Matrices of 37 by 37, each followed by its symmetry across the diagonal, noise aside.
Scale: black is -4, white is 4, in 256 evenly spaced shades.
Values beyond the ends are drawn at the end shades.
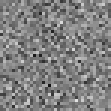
neither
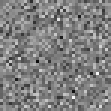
symmetric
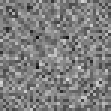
symmetric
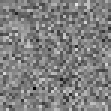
neither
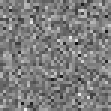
neither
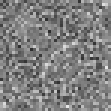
symmetric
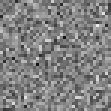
symmetric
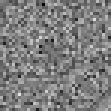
symmetric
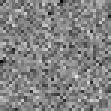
symmetric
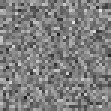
neither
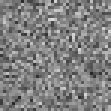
neither
